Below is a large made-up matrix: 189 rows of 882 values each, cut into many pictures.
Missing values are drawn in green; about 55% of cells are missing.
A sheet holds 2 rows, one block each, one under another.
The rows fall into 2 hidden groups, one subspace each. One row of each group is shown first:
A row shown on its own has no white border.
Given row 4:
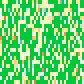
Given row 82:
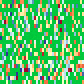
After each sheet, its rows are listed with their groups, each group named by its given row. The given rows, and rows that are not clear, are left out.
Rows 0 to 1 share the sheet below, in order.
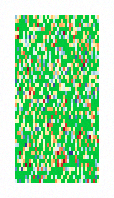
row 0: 4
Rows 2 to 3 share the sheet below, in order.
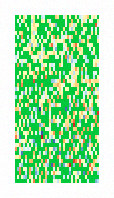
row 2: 82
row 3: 4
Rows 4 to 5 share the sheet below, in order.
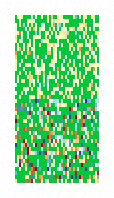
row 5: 82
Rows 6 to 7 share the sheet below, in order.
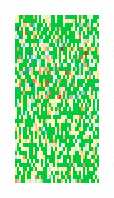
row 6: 4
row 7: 4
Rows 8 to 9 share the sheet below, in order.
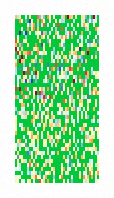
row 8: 4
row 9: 4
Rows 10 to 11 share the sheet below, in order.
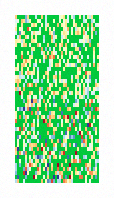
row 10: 4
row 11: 4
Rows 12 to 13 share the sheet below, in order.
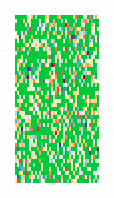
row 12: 4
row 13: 82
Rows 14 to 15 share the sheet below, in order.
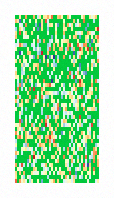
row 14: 4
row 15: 4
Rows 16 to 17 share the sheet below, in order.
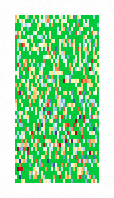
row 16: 82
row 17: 82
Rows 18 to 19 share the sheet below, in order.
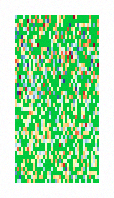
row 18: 82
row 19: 82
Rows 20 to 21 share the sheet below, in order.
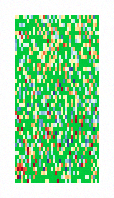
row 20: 4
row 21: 82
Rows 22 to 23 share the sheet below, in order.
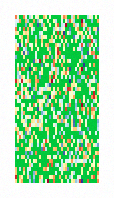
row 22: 4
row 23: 4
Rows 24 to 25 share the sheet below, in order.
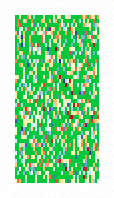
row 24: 82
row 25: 82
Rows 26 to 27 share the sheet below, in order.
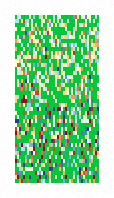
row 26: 4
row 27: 4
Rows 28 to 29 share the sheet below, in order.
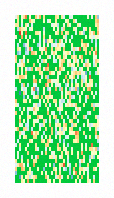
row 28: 4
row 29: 82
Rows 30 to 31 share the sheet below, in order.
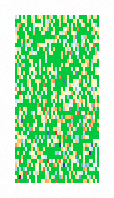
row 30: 82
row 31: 82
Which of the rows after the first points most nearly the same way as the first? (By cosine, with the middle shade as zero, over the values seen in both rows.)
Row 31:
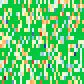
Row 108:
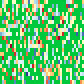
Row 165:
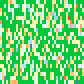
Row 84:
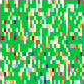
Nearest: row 108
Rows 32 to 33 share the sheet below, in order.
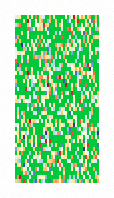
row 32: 82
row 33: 4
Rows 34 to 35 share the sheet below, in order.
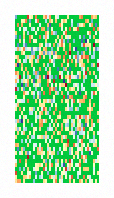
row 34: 82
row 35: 82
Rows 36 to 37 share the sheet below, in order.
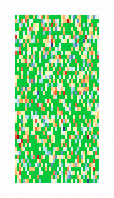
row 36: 82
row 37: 4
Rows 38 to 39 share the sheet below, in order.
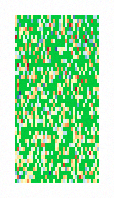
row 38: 82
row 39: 82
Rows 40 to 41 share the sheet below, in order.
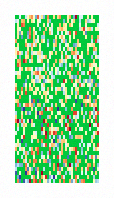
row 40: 4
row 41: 4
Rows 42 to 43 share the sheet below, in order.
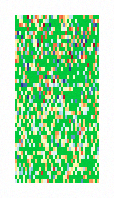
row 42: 82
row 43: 4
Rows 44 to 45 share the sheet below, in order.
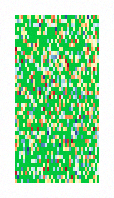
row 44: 4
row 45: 82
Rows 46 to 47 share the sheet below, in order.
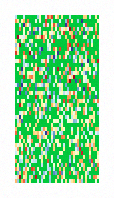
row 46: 4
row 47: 4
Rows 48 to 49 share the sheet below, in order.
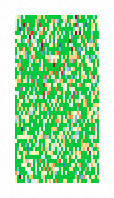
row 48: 4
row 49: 82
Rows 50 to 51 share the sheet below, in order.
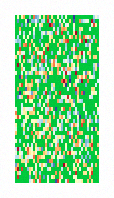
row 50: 82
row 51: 82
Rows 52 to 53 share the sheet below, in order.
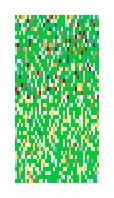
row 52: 82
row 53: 4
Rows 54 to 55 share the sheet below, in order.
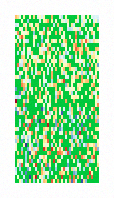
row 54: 82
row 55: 4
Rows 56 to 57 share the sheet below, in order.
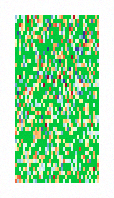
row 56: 82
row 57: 4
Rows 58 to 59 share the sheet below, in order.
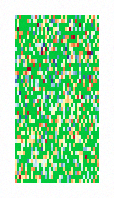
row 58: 4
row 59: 4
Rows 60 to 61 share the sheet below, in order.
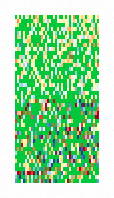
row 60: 82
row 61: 4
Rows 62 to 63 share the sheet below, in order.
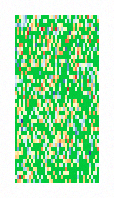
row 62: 4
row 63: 82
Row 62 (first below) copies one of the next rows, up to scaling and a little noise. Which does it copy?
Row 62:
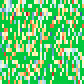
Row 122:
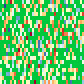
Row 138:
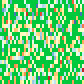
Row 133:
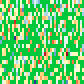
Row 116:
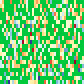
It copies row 138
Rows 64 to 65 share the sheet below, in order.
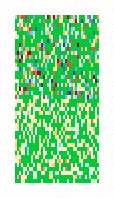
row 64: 4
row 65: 82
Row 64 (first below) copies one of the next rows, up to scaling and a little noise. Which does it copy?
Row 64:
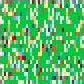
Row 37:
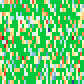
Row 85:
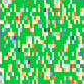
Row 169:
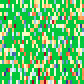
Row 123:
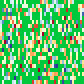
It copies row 37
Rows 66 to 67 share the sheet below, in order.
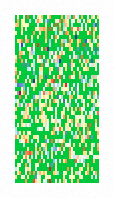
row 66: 82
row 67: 4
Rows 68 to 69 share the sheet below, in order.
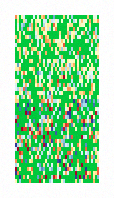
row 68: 4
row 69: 82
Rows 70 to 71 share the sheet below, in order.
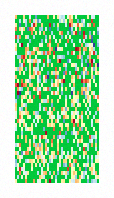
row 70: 82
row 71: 4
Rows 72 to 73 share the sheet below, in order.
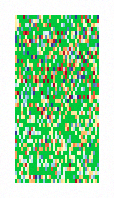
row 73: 4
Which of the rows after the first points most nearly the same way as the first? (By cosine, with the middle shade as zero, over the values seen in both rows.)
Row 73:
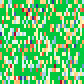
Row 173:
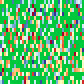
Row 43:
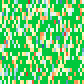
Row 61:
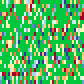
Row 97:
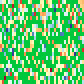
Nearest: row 61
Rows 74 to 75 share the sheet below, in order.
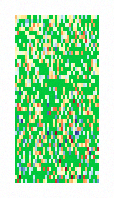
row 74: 82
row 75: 82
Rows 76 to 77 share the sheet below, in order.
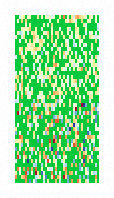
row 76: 4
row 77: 4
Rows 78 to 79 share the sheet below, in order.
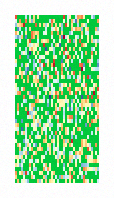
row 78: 4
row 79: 82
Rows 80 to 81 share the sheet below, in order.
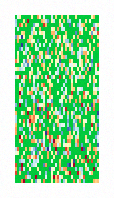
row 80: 82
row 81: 4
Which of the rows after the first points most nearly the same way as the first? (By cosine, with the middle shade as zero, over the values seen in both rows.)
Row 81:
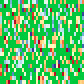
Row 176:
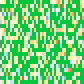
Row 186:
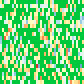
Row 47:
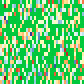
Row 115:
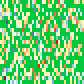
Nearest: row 47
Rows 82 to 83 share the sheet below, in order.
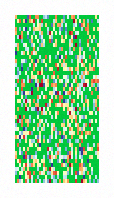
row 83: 4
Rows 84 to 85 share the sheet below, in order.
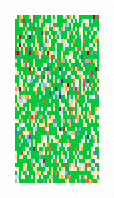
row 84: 4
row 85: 4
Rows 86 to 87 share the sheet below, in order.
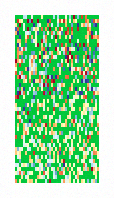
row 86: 82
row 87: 4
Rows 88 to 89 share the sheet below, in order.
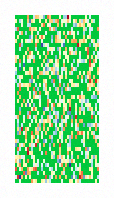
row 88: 4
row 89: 82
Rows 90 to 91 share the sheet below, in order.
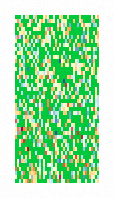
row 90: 82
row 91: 82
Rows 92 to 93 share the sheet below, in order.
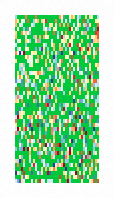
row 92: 4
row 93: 82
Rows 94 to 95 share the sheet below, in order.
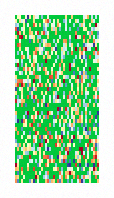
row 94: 82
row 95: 4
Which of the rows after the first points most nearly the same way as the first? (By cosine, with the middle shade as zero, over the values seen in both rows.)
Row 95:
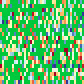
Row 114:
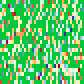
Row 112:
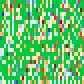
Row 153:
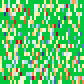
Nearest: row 114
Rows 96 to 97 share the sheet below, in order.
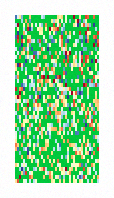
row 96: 82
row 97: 82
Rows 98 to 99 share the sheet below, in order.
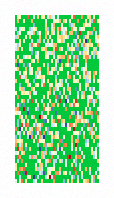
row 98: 82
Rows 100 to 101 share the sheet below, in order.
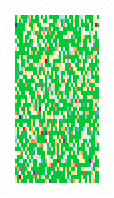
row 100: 82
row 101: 4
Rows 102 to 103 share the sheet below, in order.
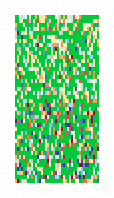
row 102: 82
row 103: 82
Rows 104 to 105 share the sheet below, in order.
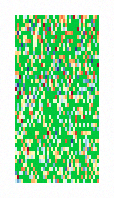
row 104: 82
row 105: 82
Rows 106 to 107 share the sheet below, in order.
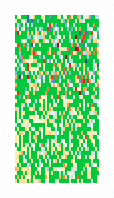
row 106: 82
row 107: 82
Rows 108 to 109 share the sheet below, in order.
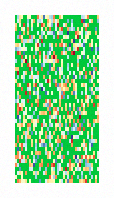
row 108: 4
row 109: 82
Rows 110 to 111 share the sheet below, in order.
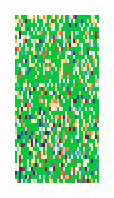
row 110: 4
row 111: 4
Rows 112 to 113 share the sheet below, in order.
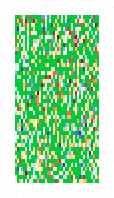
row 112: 82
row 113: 82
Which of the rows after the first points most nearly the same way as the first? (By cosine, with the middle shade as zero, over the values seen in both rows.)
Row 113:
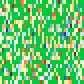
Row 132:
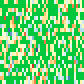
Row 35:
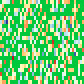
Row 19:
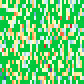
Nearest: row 35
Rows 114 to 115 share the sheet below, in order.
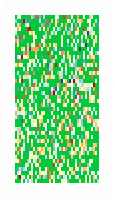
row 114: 4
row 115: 82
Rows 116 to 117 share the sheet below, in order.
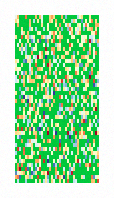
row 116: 4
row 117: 82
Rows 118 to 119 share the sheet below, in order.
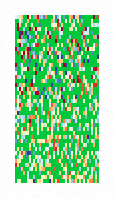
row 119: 4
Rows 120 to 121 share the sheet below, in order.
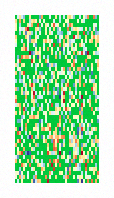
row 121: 4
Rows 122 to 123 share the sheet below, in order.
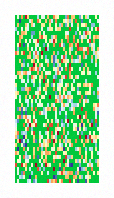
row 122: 4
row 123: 4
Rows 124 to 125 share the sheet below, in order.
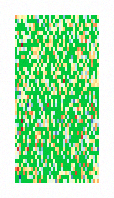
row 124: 82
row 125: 82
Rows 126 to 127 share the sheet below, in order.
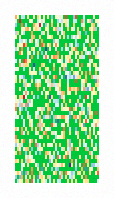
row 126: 4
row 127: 82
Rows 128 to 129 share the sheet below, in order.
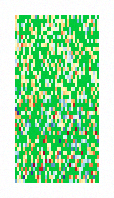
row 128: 82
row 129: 82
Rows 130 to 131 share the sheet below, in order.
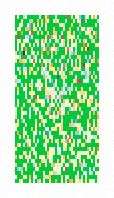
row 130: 4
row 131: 82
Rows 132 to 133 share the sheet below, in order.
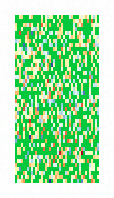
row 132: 4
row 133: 4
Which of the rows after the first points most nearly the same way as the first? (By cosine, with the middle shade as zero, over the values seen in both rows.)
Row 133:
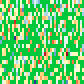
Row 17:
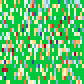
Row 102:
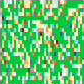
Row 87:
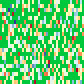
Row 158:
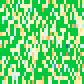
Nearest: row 158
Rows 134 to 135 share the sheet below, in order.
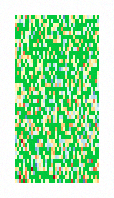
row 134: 4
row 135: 4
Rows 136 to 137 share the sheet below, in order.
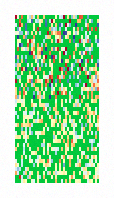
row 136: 4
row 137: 82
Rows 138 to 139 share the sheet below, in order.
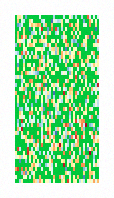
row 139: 82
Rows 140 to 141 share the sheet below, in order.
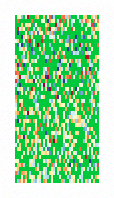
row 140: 82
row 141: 4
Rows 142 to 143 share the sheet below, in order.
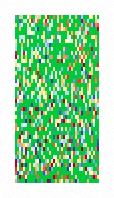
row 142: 4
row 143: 4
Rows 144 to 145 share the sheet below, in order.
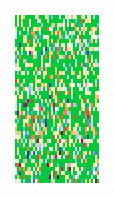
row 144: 4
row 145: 4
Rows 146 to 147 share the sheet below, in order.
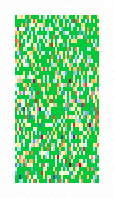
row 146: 82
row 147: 4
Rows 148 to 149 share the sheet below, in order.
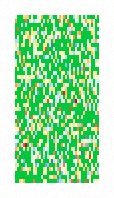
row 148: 82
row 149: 4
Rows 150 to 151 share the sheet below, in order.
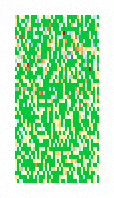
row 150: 82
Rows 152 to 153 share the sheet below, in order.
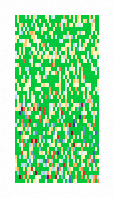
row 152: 4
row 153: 4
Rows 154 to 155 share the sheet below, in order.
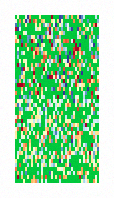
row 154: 82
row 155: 82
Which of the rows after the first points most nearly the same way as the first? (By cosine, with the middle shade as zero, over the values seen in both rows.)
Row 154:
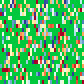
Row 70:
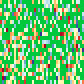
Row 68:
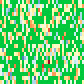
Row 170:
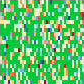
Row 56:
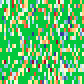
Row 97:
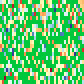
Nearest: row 70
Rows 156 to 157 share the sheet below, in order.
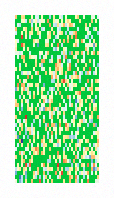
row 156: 82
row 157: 4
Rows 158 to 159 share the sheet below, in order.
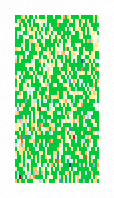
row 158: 4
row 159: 4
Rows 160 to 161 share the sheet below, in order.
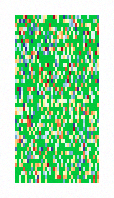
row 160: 4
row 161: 4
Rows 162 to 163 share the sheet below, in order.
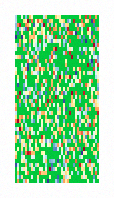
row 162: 82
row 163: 4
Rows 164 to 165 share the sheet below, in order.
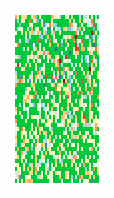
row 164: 82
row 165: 82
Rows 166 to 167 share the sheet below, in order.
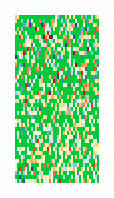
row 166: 4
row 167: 4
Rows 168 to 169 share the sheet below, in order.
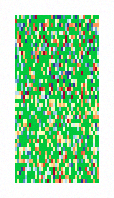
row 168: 4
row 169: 4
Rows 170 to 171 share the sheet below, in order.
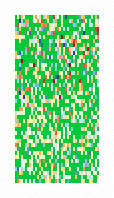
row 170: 4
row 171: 82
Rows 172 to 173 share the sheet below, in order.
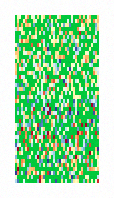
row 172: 82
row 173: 82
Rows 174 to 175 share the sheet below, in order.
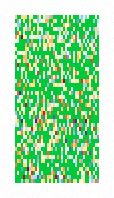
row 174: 82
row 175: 82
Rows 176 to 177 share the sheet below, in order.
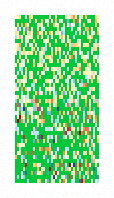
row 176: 82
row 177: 4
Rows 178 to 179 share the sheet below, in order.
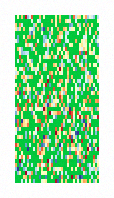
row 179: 82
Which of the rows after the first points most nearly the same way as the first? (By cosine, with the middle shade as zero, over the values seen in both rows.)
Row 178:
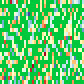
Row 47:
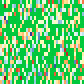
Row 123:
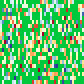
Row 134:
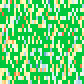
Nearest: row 123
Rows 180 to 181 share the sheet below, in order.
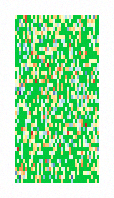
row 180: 4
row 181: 82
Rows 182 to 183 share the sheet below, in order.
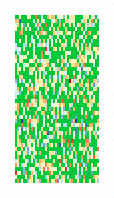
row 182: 4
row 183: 82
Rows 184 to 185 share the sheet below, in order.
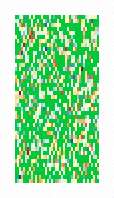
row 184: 4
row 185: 82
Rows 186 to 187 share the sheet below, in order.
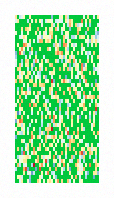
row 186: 4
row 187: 82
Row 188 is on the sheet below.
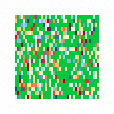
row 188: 82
